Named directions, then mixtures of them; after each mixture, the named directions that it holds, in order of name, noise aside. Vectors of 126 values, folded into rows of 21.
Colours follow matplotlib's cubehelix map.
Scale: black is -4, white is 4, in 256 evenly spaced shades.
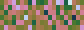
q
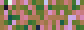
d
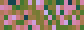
d, q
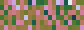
q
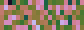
d, q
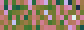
d, q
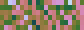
d, q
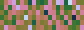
q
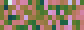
d, q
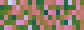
d, q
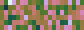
d, q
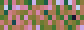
d, q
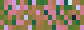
q
